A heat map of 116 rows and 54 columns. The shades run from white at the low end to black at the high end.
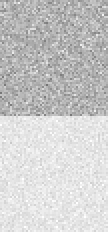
The table splits into 2 rows of 1 panel. Panel 1,1: low, fine-grained. Panel 2,1: very low, fine-grained, faint in contrast.
